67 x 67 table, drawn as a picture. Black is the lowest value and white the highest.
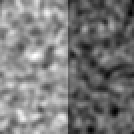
The texture is blotchy. Overall the values sit about 50% of the way up the scale. The left part is higher, up to a seam about 50% of the way across.
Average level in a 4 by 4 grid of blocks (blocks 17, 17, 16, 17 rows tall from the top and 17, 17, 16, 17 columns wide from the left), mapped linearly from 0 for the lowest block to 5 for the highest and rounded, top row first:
5500
4501
5510
5501
